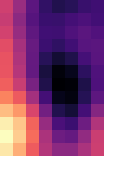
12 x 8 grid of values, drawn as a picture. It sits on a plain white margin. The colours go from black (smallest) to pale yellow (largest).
Ninth with the highest average: bottom left. Ninth with the lowest average: centre. Slope: up to the bottom left. Lone odd cells: none.
